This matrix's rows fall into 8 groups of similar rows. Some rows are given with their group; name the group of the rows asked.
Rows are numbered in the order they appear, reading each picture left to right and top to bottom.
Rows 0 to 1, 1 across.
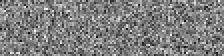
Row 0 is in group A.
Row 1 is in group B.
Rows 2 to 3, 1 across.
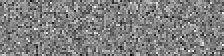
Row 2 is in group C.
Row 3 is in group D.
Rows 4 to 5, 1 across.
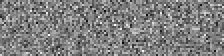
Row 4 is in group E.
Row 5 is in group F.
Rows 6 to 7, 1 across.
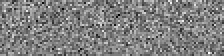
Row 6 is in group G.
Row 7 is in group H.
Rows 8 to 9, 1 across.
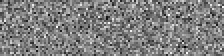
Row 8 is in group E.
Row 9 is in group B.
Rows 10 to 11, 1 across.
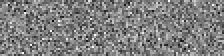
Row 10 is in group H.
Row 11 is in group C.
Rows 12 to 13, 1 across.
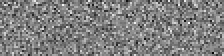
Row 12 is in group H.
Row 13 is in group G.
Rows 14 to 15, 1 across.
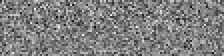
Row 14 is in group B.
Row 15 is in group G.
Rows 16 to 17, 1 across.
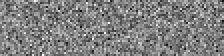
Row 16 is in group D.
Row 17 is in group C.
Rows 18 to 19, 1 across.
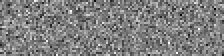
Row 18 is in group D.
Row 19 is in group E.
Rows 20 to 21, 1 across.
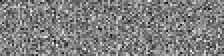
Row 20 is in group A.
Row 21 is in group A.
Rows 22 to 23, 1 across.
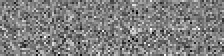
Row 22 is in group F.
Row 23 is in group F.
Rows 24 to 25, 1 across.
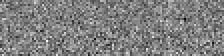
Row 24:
B
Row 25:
E
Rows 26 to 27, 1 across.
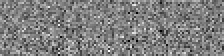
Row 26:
F
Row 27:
F
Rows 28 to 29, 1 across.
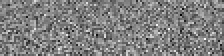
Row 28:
D
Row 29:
H
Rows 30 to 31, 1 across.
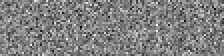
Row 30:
D
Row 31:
C
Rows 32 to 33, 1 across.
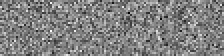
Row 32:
C
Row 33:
C
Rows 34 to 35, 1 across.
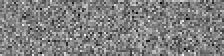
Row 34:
F
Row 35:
C
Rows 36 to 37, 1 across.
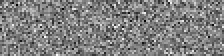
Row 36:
G
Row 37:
B
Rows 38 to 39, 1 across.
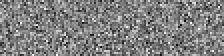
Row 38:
A
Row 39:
E
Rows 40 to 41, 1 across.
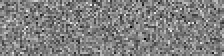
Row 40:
D
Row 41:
G
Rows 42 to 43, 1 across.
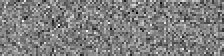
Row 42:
F
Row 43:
D
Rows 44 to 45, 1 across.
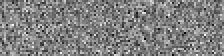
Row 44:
G
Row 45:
G
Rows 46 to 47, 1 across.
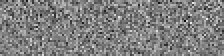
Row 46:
A
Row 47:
C
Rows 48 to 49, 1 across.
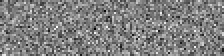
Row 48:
E
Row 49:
D
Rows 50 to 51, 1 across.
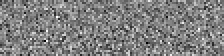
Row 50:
A
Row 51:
E
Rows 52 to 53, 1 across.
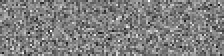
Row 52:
A
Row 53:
C
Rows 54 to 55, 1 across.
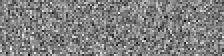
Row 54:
C
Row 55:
G
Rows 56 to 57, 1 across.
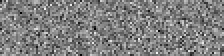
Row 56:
B
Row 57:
D
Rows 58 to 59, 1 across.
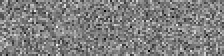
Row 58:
E
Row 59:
A
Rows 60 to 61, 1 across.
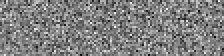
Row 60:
B
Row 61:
D
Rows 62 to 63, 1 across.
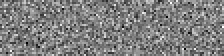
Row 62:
G
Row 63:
H
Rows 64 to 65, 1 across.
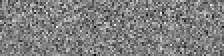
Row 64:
E
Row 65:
B
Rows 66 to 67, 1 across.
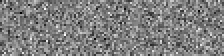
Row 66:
B
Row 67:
E
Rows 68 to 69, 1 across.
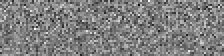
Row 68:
A
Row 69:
D
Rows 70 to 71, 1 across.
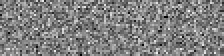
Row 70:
C
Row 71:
D
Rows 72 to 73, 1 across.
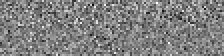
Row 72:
C
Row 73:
E
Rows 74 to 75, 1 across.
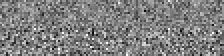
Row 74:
G
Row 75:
H
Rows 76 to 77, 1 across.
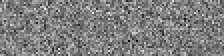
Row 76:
B
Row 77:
F
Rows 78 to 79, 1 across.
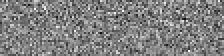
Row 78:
B
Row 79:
C
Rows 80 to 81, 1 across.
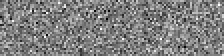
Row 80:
E
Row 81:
B
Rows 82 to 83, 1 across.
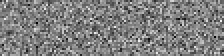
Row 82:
B
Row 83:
D
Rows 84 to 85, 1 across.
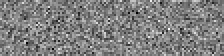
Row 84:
F
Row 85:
H
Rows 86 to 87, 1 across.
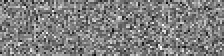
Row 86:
A
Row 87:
B
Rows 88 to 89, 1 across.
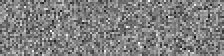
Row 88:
A
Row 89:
C
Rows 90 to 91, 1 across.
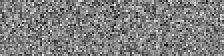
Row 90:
G
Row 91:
C
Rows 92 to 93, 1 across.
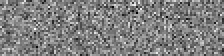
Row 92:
F
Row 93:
D
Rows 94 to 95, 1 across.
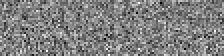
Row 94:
F
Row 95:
A
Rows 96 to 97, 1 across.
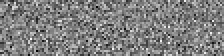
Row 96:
H
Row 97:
E
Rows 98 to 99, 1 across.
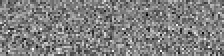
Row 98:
E
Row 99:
H
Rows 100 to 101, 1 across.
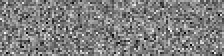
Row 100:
F
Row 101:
G
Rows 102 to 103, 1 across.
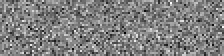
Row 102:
G
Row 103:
C
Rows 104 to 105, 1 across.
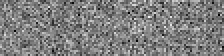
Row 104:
F
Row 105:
F
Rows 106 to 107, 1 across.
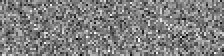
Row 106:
B
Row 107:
D
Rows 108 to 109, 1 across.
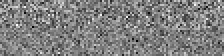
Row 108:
A
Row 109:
F
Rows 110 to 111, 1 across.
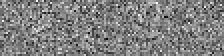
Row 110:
C
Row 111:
H
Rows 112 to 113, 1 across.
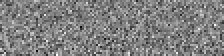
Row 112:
D
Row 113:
E
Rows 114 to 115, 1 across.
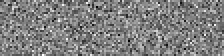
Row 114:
H
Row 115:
C
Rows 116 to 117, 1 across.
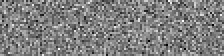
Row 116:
G
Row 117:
C
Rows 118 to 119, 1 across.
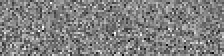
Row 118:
C
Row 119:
G
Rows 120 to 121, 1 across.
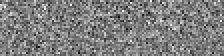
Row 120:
B
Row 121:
H
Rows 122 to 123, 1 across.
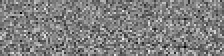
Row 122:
B
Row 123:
B
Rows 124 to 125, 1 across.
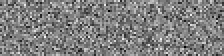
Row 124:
C
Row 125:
B
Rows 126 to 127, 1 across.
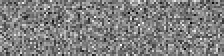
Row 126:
F
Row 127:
A
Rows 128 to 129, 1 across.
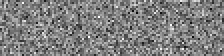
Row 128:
F
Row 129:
B
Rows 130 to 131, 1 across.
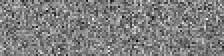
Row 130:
A
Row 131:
F
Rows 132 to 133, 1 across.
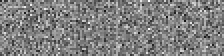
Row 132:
A
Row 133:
A
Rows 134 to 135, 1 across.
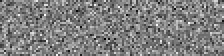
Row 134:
D
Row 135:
E
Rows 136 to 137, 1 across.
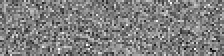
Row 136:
G
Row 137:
H
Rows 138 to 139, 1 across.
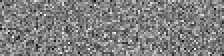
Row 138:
D
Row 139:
H
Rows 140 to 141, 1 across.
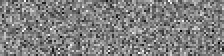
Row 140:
G
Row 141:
F
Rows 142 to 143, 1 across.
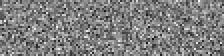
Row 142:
E
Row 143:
H
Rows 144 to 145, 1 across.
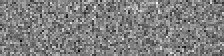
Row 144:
C
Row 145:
B
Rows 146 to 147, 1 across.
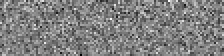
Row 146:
G
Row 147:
D
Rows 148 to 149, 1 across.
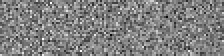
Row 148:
C
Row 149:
C
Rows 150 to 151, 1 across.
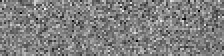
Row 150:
B
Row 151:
F
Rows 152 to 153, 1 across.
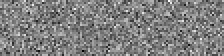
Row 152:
G
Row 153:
A
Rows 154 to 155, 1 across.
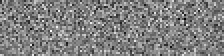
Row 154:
B
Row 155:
C
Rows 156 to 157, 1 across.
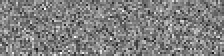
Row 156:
B
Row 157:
G
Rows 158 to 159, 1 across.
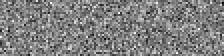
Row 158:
C
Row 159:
E
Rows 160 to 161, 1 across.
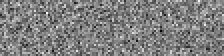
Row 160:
E
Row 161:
F
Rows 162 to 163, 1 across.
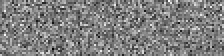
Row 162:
G
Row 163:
F
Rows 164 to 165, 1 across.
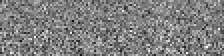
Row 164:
B
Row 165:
B
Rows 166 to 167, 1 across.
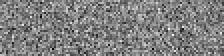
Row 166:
C
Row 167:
H
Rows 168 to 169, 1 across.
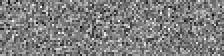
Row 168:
E
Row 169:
H
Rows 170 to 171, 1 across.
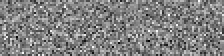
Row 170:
E
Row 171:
C
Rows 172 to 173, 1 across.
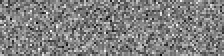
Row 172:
E
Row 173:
C
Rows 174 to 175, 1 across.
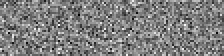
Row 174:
F
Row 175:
H
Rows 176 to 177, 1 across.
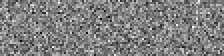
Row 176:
E
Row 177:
B
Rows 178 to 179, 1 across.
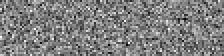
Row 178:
B
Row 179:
H
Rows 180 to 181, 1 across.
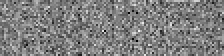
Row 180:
F
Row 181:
F
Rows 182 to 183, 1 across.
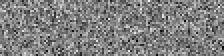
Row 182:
A
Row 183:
F
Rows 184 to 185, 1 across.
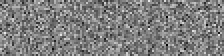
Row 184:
A
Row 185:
A
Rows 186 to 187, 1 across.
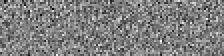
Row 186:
A
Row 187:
E
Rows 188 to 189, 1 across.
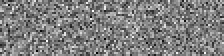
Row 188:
H
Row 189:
E
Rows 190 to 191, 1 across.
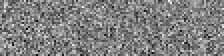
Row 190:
G
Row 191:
A
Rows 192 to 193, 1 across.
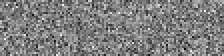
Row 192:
H
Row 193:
A
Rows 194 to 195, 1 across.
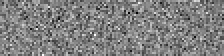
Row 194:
F
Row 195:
C
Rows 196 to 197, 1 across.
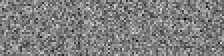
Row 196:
B
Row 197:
F
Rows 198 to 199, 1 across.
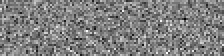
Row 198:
B
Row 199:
D
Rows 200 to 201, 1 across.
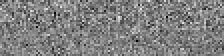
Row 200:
A
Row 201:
F
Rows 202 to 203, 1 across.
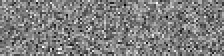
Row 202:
C
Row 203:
H
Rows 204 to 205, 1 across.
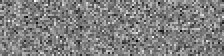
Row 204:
D
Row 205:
F
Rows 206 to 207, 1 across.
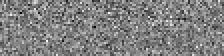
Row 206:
B
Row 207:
E
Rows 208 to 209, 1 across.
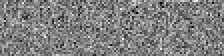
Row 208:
F
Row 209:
B
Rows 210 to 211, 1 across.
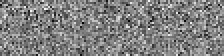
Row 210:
A
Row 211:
A
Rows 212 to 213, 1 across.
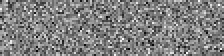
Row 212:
E
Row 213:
B
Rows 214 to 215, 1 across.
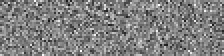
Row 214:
H
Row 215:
C
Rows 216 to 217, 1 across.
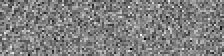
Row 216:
H
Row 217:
G
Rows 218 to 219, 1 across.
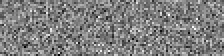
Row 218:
E
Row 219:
F
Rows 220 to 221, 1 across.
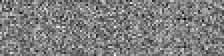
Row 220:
B
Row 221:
B
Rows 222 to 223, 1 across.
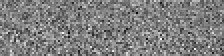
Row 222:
F
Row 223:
H
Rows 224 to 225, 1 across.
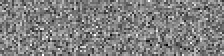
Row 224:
A
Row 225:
C
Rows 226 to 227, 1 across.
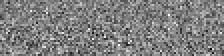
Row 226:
E
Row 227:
H
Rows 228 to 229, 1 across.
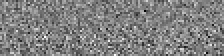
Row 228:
G
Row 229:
B
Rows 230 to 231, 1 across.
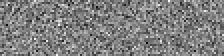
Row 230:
H
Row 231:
E
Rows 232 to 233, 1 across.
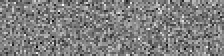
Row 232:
H
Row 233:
A
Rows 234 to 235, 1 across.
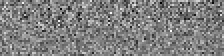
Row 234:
F
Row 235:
G
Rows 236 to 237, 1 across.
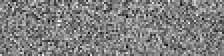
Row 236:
H
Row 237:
C
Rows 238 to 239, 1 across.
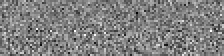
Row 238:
G
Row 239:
C
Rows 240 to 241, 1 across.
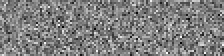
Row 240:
F
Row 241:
D
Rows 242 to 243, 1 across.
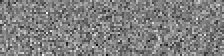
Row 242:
E
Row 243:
C
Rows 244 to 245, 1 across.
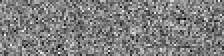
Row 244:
B
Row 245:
F
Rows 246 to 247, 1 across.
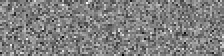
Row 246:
H
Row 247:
G
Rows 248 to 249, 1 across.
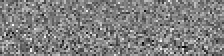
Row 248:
G
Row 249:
B
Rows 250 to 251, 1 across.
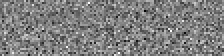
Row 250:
G
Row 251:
G
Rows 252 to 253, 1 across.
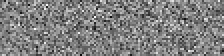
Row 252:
B
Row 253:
D
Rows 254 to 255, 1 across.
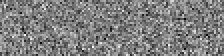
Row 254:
B
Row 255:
A
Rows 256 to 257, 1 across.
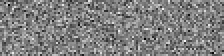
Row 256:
H
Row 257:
G
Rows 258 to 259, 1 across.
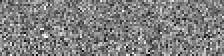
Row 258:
B
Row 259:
A
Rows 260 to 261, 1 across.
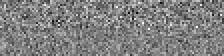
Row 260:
F
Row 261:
A
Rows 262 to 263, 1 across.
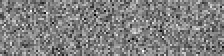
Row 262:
E
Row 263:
F
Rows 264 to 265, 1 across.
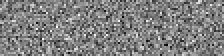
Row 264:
E
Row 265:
C
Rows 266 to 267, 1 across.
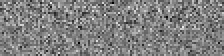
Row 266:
C
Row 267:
F
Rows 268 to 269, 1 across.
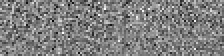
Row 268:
H
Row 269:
H
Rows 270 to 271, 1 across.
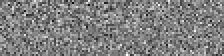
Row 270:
H
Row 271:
A
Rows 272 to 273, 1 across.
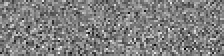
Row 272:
G
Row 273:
H
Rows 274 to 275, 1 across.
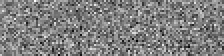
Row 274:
D
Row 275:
F
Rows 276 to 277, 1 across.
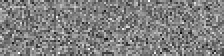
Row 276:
A
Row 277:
H
